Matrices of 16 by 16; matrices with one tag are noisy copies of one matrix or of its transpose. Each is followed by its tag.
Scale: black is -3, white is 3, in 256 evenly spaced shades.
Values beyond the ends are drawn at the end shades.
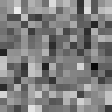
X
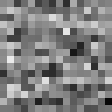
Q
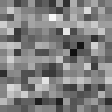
Q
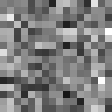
X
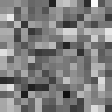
X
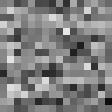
Q
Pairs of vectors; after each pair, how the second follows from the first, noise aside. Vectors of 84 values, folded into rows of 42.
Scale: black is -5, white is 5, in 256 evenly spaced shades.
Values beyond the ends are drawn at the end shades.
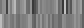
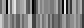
scaled up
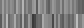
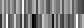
scaled up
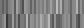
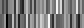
scaled up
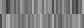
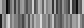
scaled up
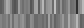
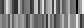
scaled up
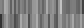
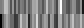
scaled up
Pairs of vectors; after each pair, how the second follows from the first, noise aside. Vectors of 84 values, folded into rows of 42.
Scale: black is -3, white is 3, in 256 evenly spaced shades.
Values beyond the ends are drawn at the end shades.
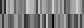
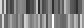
negated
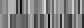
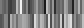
negated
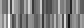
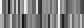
shuffled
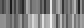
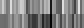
negated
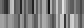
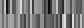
sign-scrambled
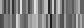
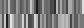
shuffled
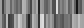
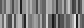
shuffled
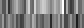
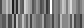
shuffled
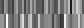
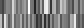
shuffled
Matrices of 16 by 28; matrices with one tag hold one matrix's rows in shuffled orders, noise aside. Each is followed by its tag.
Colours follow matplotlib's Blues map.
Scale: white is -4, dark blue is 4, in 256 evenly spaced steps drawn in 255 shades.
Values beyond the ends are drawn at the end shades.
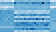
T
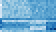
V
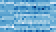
T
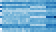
V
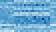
T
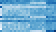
V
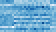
T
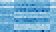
T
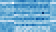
T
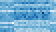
T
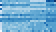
V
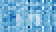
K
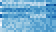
V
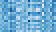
K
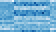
T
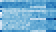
V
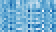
K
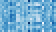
K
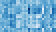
K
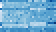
V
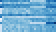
V
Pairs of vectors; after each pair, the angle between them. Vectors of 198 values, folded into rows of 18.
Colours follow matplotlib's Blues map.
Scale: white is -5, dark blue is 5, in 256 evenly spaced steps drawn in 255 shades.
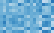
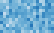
orthogonal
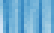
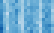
nearly opposite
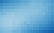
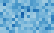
orthogonal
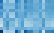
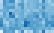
nearly opposite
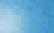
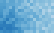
nearly opposite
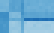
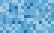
orthogonal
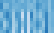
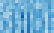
nearly opposite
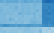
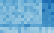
nearly parallel
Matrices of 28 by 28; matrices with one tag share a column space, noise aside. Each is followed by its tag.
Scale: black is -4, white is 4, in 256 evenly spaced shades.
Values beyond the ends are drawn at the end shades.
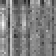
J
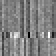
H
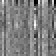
J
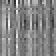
J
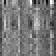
J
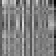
J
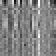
J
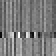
H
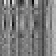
J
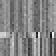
H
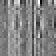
J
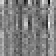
J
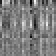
J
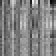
J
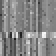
H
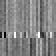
H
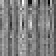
J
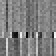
H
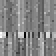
H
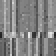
H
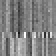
H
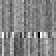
H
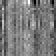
J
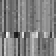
H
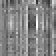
J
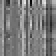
J
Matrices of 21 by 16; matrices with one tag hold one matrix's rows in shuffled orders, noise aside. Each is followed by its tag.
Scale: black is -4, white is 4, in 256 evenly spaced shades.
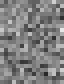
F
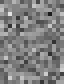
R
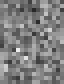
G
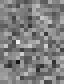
G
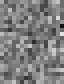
F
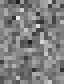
G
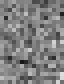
F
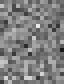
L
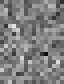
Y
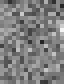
F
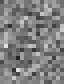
G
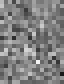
L
